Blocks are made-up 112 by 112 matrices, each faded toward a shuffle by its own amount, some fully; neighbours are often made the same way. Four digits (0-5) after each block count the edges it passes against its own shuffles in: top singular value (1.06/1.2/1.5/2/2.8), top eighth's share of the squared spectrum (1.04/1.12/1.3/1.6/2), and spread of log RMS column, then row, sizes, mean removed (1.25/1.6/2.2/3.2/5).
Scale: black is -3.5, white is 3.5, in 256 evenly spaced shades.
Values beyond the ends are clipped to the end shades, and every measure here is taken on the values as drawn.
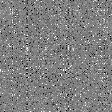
4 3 2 1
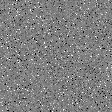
0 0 0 0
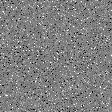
0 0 0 0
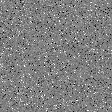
0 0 0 0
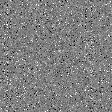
1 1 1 0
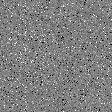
1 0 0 0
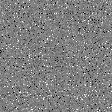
3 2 0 1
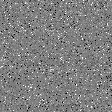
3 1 0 0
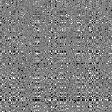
5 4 3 3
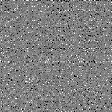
4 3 2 2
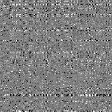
5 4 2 3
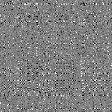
5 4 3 3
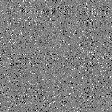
4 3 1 2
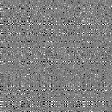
5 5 3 4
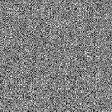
4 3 2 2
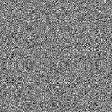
4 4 3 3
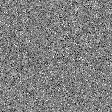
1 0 0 0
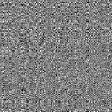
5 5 3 3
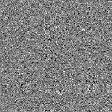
4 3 2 2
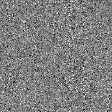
1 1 3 0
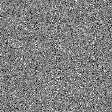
1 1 2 0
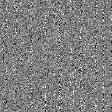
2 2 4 0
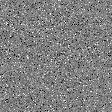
0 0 0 1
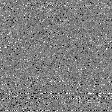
2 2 0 3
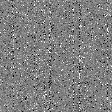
2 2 3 0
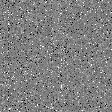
1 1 1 0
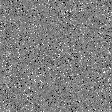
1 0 1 0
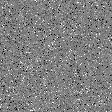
0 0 0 0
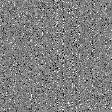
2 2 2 0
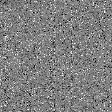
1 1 2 0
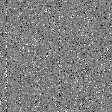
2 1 2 0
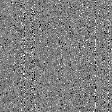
2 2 3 0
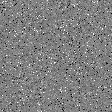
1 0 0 0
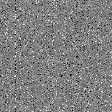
2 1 2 0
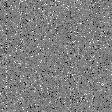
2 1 1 0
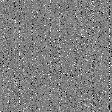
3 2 3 0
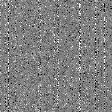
2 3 3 0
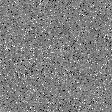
0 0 0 0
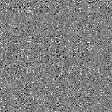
4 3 2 2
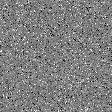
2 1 0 0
